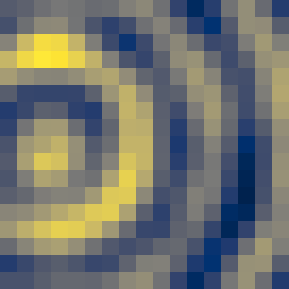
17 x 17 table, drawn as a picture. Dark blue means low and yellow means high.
The top left is the ninth with the highest average. No single row or column stands out from its neighbours. The texture is blotchy. The bottom right is the ninth with the lowest average. Rings spread out from the middle left.
